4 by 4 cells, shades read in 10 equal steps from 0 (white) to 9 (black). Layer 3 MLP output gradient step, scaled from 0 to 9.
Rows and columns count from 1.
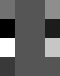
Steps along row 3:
up same down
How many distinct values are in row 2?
3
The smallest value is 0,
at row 3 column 1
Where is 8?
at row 2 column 4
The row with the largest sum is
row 2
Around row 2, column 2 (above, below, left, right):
6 6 9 6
